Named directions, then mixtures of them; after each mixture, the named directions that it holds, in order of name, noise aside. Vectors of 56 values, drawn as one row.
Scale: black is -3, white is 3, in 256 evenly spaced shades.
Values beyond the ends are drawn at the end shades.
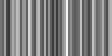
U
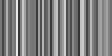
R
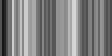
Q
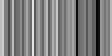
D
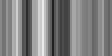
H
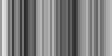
Q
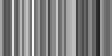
D, Q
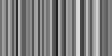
D, R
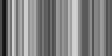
Q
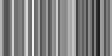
D, Q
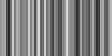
D, U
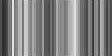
Q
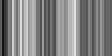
Q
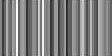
H, R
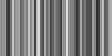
D, U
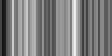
Q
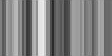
H
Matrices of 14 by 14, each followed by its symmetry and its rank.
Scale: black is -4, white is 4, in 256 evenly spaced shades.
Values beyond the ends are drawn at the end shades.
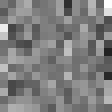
neither, rank three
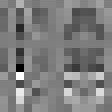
neither, rank two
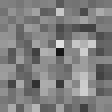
neither, rank three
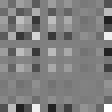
symmetric, rank one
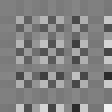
symmetric, rank one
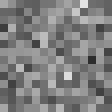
neither, full rank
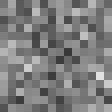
neither, full rank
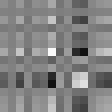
symmetric, rank one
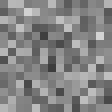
neither, full rank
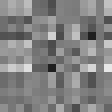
neither, rank two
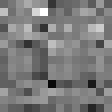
neither, rank three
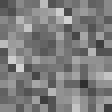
symmetric, full rank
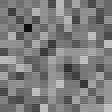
symmetric, full rank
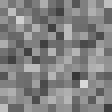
symmetric, full rank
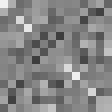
symmetric, full rank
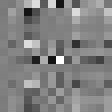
neither, rank two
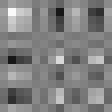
symmetric, rank one
